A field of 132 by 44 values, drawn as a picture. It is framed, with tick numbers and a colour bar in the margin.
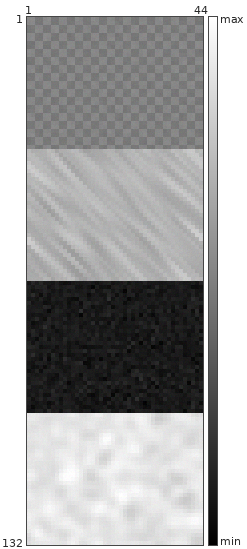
The table splits into 4 rows of 1 panel. Panel 1,1: middling, checkered, faint in contrast. Panel 2,1: high, slanting down to the right, faint in contrast. Panel 3,1: very low, fine-grained, faint in contrast. Panel 4,1: very high, blotchy, faint in contrast.
